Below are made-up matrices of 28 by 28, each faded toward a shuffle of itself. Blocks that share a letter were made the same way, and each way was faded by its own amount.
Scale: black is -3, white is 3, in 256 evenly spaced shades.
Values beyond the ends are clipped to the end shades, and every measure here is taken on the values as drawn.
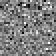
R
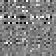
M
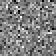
R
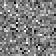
R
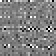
M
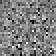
R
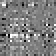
M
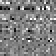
M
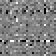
M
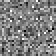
R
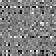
M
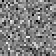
R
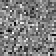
R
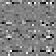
M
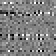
M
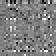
M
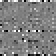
M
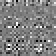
M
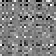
M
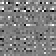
M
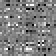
M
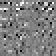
M
